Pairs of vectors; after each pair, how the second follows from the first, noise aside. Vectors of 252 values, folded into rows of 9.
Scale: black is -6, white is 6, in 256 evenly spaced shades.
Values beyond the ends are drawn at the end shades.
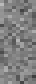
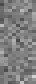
negated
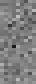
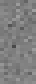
shrunk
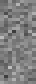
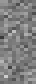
negated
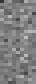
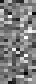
scaled up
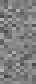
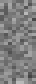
shuffled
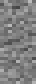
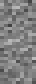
negated
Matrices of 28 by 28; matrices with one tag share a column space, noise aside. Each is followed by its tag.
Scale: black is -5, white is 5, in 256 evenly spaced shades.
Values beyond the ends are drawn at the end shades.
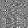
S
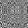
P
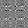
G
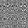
G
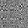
G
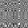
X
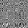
X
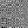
S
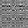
G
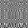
X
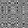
P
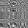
X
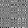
S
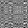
P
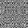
P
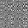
G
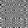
S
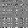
S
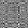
P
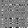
S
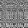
X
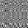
X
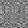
P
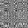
X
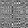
P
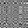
P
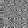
S
